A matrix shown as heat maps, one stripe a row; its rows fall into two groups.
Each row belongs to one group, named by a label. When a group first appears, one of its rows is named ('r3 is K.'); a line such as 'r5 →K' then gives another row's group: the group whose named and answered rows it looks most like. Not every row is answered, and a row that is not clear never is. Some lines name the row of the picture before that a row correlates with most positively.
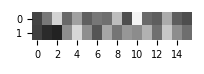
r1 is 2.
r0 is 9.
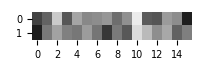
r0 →9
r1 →9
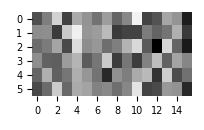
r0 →9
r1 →2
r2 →9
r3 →2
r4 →9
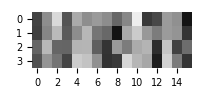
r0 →9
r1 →9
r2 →9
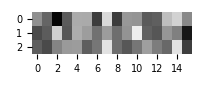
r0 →2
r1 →9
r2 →2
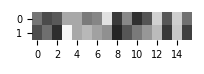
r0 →2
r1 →2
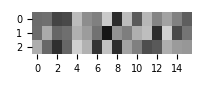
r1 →9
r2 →2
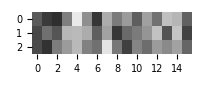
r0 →2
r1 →2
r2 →2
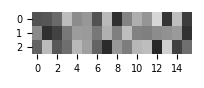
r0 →2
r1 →2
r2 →9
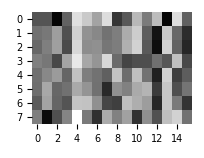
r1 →9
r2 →9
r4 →9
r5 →9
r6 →9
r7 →2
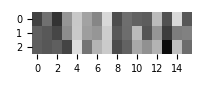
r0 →2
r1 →2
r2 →2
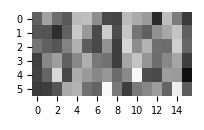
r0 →9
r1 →2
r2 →2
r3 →9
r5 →2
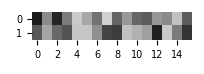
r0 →2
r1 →9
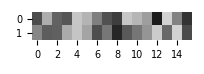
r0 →9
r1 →2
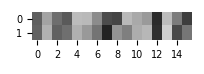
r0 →9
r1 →9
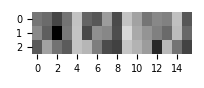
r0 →2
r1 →2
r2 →9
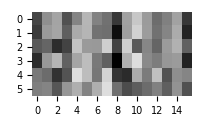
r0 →9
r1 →9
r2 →2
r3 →9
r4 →2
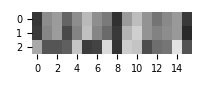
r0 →9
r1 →9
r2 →2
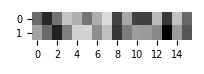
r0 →2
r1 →2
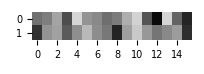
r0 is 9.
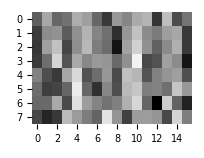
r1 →9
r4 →2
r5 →2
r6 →9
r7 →2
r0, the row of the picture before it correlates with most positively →0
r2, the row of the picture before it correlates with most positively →1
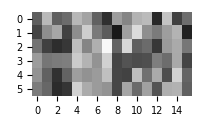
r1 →9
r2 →2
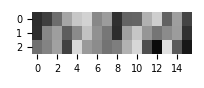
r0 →2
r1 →9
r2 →9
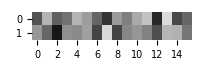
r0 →9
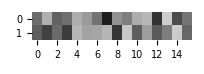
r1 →2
